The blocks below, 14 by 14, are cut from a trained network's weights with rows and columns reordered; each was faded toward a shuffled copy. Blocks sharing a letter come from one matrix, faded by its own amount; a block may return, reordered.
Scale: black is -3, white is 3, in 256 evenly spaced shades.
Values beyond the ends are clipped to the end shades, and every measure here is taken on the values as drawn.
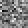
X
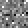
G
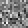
X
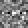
X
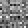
X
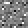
G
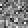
G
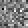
X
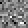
X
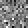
G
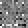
G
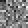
X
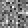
G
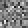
X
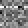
X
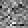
G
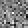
G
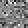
G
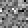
X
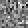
G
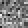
X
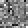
G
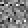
X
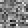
X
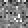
G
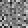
X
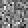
G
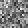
G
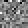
X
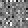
G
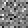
G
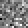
G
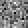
G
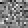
G
